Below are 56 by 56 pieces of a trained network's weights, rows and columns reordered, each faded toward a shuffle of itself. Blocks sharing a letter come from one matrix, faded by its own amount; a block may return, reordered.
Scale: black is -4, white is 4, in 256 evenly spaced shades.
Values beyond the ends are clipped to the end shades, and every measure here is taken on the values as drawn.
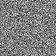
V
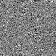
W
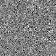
W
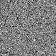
V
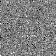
W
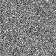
V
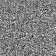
V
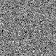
W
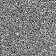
V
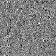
W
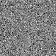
W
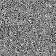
V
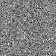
W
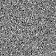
W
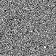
V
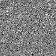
W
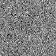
W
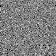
W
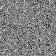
V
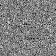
V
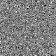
W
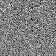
W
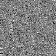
W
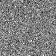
V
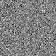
W
